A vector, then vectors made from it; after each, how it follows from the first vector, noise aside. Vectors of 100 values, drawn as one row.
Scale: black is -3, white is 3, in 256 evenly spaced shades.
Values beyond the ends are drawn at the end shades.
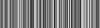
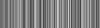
shrunk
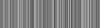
shrunk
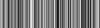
negated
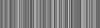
shrunk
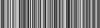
reversed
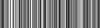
reversed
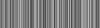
shrunk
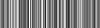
reversed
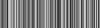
wrapped around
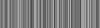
shrunk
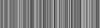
shrunk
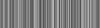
shrunk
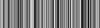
negated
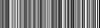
wrapped around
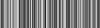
reversed
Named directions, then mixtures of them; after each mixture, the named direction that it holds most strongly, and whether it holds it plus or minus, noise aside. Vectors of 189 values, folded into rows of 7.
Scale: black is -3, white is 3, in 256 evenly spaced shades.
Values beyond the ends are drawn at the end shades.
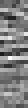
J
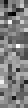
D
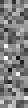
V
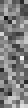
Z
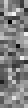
D, minus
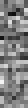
D, plus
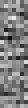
J, minus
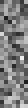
Z, plus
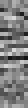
J, minus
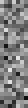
V, minus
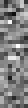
D, plus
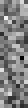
Z, minus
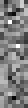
D, plus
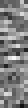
J, plus
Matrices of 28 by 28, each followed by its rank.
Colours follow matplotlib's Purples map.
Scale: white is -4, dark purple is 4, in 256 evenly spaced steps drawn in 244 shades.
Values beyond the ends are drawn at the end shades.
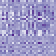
three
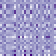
two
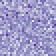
full rank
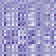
two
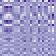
two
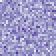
full rank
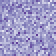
full rank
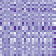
two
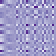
two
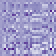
three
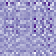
three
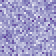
full rank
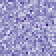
full rank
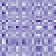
two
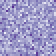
full rank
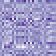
three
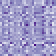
three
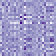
three
